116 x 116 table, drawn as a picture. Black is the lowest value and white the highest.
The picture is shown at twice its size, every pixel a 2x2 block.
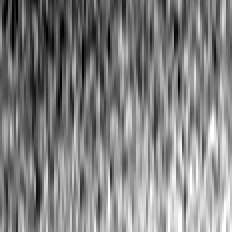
Ninth with the highest average: bottom right. Slope: up to the bottom right. Ninth with the lowest average: top left. Histogram: bell-shaped. Grain: streaks running down.
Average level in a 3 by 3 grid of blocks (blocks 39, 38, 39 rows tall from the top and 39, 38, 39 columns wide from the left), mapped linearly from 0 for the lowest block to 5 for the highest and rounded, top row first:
012
123
245
